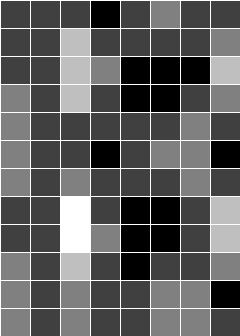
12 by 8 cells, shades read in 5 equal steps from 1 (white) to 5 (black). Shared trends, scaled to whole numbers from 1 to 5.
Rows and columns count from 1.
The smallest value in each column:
3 4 1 3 4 3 3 2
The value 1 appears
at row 8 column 3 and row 9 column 3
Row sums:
32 29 30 30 30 31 29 29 28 29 29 28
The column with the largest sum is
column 5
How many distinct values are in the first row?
3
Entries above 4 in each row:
1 0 3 2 0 2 0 2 2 1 1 0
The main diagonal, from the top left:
4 4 2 4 4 3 3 2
